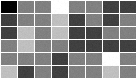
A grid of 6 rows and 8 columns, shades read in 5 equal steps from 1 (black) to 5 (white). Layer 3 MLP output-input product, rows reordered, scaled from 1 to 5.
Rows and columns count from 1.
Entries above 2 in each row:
5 5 5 4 7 6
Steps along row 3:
up down up down same up same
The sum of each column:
15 19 18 20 15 16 18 16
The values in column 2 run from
2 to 4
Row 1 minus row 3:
-1 -1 0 1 1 1 -1 -1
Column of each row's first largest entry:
4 4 2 2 7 1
